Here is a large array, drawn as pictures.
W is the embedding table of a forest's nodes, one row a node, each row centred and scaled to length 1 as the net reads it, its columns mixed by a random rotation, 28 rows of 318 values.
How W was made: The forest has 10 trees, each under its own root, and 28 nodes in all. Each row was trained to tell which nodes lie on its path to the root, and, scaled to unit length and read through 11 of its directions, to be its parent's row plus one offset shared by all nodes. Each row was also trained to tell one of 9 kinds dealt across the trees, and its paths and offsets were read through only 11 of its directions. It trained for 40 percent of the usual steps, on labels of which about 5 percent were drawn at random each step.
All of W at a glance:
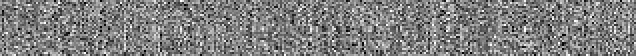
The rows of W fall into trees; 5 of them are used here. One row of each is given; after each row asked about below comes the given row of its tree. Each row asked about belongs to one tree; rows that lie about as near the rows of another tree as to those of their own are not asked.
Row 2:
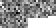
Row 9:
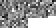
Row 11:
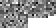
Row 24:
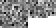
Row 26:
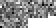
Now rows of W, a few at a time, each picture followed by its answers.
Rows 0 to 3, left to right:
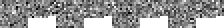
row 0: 24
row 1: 26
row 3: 9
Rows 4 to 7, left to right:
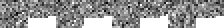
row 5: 11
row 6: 24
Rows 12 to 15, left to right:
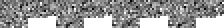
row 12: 9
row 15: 24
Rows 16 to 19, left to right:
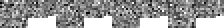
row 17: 24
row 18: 2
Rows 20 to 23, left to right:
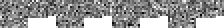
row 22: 2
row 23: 9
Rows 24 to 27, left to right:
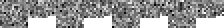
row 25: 2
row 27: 26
